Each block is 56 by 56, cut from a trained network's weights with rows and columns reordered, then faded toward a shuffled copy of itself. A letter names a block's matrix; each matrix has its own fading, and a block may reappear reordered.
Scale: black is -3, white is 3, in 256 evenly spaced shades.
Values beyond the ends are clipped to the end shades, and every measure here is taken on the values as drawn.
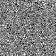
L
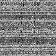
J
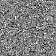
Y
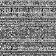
J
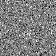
L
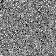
L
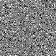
Y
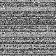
J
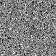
L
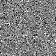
L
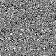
Y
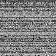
J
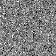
L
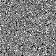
L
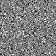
Y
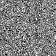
L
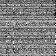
J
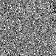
Y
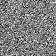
L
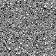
Y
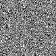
L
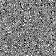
Y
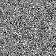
L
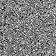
L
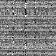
J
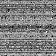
J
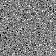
Y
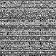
J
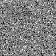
Y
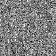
L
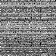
J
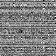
J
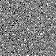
Y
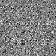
Y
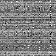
J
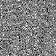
Y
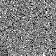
Y
